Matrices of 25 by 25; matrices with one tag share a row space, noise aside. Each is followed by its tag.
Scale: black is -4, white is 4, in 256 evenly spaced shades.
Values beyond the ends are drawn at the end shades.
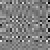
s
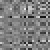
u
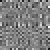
s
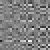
u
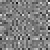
s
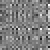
s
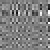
s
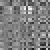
u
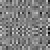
s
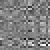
u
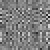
s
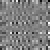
s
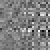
u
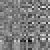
u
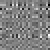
s
